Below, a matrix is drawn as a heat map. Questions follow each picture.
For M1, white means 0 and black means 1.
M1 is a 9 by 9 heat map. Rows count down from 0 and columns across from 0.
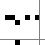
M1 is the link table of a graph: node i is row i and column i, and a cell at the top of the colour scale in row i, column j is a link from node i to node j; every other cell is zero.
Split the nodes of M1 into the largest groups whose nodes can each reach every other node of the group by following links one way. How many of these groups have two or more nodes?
0
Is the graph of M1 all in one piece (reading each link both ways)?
no
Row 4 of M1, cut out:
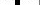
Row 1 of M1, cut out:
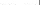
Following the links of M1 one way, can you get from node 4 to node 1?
yes
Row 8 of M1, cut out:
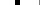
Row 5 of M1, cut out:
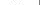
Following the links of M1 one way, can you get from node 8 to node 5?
yes
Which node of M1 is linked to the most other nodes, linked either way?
node 3
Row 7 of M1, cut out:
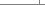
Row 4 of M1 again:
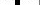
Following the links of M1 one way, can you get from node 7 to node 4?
no
